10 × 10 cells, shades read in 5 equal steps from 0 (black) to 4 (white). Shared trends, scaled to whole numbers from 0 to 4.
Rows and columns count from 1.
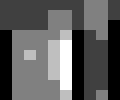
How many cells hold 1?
31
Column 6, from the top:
1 2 2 3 4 4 4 4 4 3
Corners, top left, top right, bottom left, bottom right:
1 1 0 0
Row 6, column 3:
3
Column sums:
3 17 18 17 23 31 3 13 15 2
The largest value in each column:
1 2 3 2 3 4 1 2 2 1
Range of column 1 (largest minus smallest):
1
